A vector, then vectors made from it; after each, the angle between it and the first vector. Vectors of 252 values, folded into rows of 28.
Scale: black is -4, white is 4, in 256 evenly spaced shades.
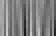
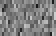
orthogonal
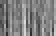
nearly opposite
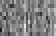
partly opposed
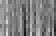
nearly parallel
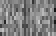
partly aligned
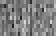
partly opposed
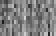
partly opposed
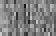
partly aligned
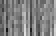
nearly opposite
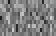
orthogonal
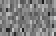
orthogonal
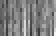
nearly opposite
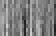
nearly parallel
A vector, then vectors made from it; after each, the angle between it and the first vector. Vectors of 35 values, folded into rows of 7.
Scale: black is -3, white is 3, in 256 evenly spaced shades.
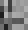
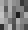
partly opposed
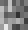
nearly opposite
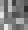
nearly opposite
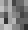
partly opposed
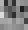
partly opposed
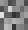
partly opposed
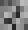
orthogonal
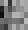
nearly parallel
